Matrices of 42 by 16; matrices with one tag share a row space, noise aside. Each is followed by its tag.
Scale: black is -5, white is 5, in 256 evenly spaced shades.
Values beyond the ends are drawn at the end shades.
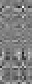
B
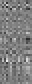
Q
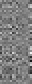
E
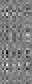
Q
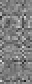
B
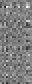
Q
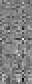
B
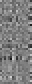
E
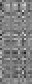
B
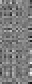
E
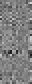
E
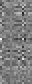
B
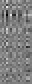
Q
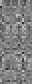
B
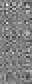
Q
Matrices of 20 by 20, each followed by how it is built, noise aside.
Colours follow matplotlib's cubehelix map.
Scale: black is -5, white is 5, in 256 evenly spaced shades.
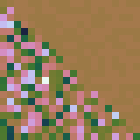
lower triangular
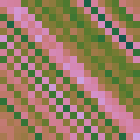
Toeplitz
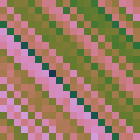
Toeplitz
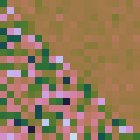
lower triangular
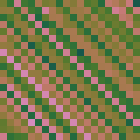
Toeplitz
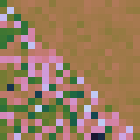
lower triangular
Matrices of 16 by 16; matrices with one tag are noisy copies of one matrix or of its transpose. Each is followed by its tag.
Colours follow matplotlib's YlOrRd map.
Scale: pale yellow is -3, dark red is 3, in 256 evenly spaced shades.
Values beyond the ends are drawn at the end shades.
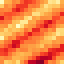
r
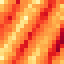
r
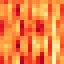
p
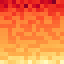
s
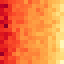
s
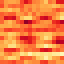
p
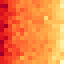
s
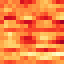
p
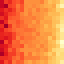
s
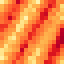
r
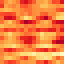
p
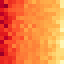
s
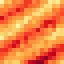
r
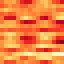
p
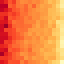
s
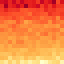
s
